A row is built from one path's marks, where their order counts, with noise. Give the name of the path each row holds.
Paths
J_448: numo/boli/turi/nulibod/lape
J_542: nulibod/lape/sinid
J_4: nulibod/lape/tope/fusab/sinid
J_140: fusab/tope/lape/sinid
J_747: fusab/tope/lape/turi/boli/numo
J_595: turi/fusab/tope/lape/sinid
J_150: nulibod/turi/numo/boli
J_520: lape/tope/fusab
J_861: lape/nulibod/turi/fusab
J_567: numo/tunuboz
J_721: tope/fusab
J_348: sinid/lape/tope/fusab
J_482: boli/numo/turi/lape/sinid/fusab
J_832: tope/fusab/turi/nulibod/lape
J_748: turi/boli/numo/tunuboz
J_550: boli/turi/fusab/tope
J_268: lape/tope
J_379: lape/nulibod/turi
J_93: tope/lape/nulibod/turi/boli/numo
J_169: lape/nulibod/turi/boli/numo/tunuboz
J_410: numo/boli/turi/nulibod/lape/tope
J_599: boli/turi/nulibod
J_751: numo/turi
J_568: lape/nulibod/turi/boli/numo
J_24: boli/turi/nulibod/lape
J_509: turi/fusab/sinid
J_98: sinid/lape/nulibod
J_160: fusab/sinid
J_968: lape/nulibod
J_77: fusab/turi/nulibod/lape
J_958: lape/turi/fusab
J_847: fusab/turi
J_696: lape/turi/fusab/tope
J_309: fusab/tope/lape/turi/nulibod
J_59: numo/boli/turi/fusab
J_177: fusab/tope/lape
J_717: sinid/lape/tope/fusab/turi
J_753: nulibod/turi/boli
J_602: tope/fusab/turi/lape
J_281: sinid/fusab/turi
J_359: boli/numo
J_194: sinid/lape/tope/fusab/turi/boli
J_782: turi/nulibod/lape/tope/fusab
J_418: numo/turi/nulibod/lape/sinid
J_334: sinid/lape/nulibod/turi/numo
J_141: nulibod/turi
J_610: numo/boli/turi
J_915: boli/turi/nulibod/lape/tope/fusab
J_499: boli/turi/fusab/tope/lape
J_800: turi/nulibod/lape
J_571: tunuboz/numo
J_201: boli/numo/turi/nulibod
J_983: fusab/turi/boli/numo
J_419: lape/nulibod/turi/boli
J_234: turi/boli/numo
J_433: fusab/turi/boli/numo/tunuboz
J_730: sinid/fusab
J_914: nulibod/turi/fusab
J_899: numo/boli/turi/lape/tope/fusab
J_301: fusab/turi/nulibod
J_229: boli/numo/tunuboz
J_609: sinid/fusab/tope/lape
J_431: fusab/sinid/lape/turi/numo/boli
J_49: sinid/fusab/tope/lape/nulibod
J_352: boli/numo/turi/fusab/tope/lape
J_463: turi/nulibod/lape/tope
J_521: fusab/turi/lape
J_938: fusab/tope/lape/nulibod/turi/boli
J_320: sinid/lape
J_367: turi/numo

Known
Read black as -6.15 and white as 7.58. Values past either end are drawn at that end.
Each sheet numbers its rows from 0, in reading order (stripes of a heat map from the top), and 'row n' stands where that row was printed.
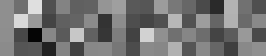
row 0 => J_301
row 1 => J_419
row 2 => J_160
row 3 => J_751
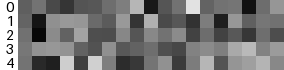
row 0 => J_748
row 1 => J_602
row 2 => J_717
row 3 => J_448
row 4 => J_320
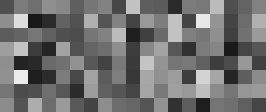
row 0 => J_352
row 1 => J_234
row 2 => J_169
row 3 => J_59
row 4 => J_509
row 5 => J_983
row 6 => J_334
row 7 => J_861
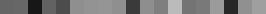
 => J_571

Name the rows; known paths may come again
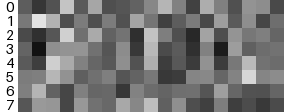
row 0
J_4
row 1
J_938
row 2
J_609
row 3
J_602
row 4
J_832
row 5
J_24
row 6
J_194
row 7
J_550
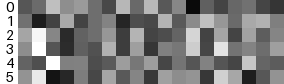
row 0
J_782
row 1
J_418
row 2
J_753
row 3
J_150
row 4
J_309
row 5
J_983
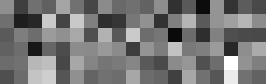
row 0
J_958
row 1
J_320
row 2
J_520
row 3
J_571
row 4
J_968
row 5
J_49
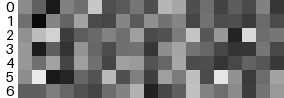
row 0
J_730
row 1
J_717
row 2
J_599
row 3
J_281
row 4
J_914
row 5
J_234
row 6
J_169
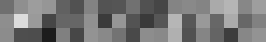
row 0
J_448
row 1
J_419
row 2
J_751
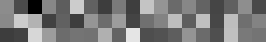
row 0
J_160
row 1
J_201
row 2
J_463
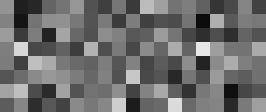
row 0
J_509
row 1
J_521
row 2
J_847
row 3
J_568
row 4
J_77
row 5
J_499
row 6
J_59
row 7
J_229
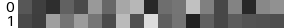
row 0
J_567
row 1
J_696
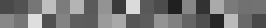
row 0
J_177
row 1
J_301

